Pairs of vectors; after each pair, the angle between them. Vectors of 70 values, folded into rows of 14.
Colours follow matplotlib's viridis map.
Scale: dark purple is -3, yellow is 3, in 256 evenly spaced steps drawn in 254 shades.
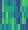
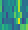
nearly opposite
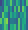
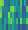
partly opposed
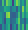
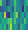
partly opposed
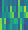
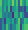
nearly opposite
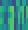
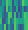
orthogonal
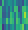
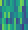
nearly opposite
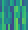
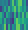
partly aligned
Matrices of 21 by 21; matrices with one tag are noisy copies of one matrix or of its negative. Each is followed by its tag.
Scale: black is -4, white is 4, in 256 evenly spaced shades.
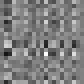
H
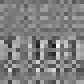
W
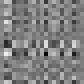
H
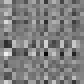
H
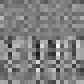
W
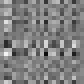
H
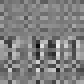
W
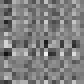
H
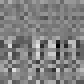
W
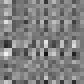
H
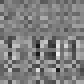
W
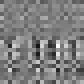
W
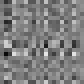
H
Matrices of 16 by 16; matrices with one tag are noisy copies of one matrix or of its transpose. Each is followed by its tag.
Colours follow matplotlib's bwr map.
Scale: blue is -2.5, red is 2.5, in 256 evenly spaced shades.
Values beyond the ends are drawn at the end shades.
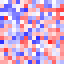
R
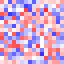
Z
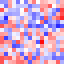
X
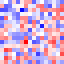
R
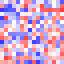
R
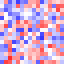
R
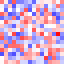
Z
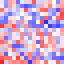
X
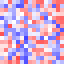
X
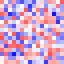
Z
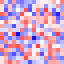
Z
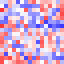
X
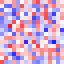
Z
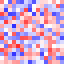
Z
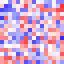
R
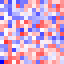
R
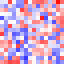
X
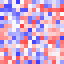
R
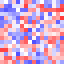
R
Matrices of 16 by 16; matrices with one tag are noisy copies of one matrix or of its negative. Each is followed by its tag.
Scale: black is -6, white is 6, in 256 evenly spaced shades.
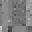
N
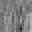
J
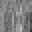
J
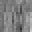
J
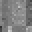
N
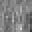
J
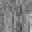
J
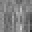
J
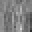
J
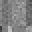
N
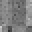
N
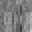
J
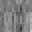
J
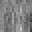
J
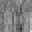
J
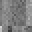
N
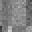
N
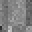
N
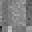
N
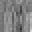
J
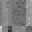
N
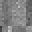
N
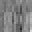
J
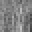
J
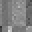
N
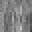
J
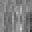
J
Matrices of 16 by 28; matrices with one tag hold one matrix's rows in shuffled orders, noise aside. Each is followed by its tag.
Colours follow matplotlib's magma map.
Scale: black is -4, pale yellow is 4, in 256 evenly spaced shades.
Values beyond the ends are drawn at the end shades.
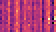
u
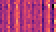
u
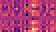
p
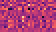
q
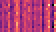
u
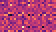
q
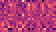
q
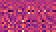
q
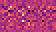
q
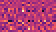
q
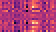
p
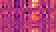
p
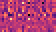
q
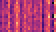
u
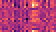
p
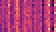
u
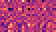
q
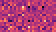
q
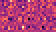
q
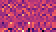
q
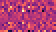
q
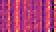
u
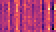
u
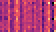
u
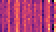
u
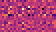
q
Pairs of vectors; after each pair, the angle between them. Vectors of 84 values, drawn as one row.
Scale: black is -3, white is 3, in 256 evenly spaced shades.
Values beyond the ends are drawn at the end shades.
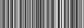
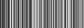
orthogonal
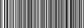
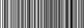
partly aligned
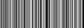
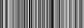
orthogonal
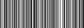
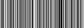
nearly opposite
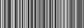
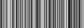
orthogonal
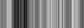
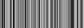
orthogonal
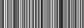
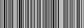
nearly opposite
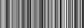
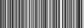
partly opposed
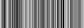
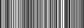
nearly opposite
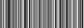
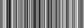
partly aligned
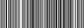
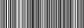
nearly parallel
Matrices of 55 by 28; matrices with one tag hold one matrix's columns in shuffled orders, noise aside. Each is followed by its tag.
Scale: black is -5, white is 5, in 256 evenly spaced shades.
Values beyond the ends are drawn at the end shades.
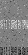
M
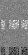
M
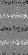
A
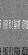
M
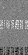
M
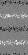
A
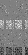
M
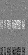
M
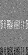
M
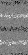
A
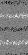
A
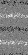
A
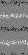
A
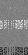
M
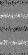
A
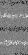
A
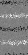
A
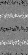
A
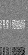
M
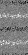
A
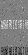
M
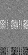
M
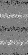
A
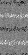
A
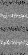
A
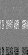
M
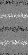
A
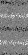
A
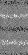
A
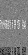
M
